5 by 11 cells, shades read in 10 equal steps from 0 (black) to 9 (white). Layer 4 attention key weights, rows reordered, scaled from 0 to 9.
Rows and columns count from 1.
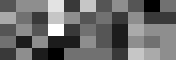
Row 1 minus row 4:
-1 4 0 7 1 2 0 4 -2 -4 -1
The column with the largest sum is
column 9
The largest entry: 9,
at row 3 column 4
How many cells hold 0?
2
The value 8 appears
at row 1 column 4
